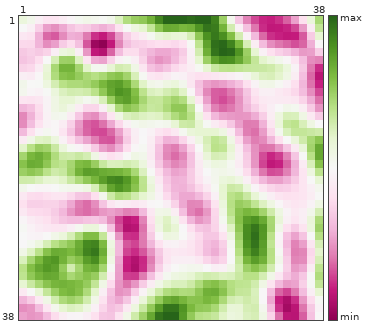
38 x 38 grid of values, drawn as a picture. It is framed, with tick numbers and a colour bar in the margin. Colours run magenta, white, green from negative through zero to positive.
Rings spread out from the bottom left. The top right is the ninth with the lowest average. Overall the values sit about 50% of the way up the scale. Neither half mirrors the other.
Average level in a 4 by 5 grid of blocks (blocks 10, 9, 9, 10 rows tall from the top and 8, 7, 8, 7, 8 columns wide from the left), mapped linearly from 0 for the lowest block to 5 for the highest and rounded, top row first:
22340 / 32312 / 23142 / 52451
